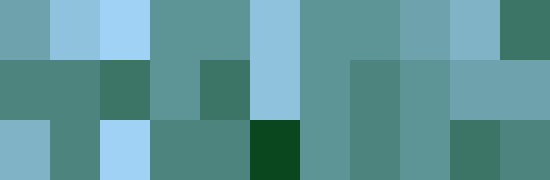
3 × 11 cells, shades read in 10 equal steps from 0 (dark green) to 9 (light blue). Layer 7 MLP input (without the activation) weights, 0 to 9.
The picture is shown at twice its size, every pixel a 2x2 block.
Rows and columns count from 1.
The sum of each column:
17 16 21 14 12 16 15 13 16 16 13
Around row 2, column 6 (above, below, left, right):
8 0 3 5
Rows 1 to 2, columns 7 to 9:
5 5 6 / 5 4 5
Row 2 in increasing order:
3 3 4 4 4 5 5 5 6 6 8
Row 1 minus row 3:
-1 4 0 1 1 8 0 1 1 4 -1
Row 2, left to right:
4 4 3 5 3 8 5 4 5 6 6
